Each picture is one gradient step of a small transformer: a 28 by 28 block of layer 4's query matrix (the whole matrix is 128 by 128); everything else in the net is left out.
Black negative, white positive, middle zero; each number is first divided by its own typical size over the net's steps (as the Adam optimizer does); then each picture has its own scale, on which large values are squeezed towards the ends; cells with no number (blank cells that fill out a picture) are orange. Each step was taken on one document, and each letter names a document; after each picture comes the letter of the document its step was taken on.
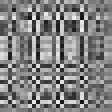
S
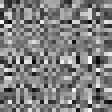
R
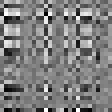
R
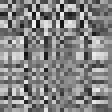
S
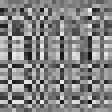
S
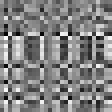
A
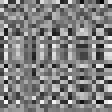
A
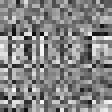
A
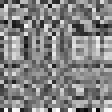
A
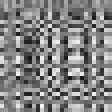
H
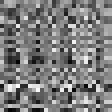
R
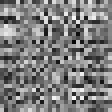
R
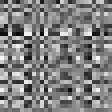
A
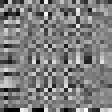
R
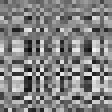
H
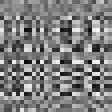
H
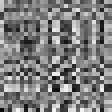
H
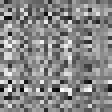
R
